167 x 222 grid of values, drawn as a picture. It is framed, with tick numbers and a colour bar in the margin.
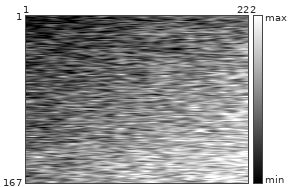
Mirror symmetry: none. Slope: up to the bottom right. Average level on the scale: 50%. Grain: streaks across. Ninth with the highest average: bottom right. Ninth with the lowest average: top left.
